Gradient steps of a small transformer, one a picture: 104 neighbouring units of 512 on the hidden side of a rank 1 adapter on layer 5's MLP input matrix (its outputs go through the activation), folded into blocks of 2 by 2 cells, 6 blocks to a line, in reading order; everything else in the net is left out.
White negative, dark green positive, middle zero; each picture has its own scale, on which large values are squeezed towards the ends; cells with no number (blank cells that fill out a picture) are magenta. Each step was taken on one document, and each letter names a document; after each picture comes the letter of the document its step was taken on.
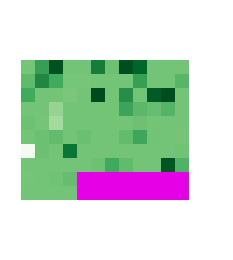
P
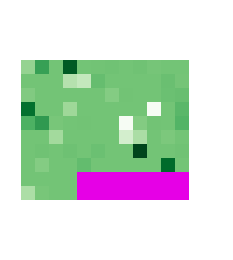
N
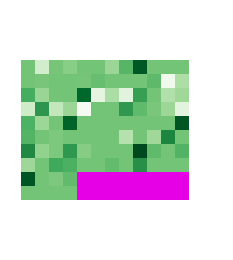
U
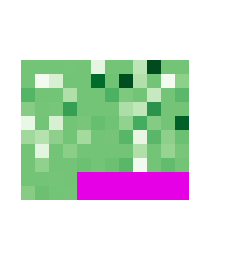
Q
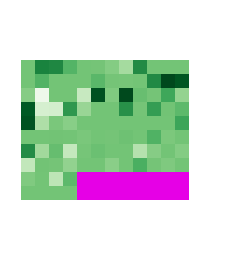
U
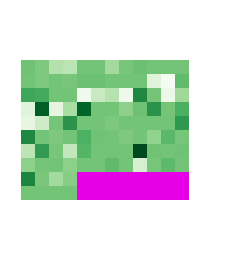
U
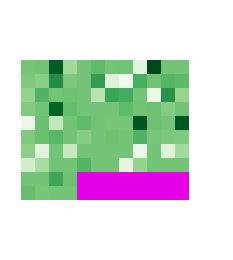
Q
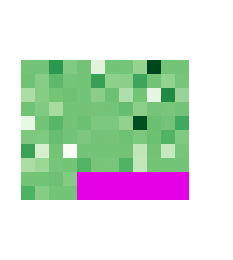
Q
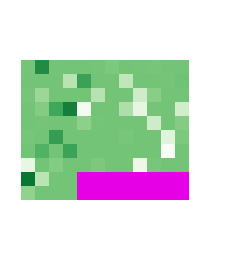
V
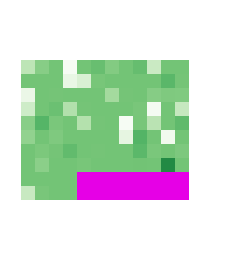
N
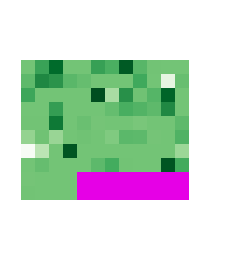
P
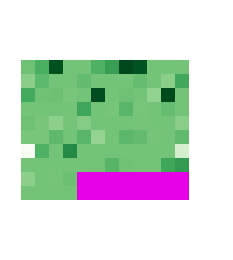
P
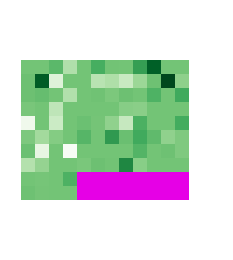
Q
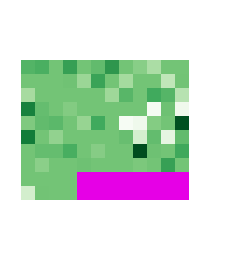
N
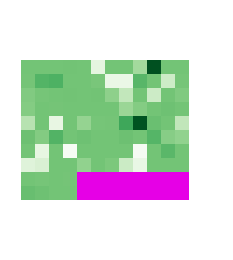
Q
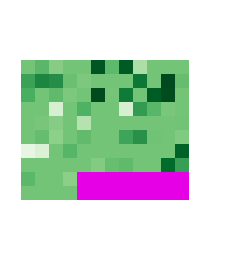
P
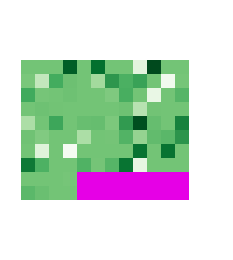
Q
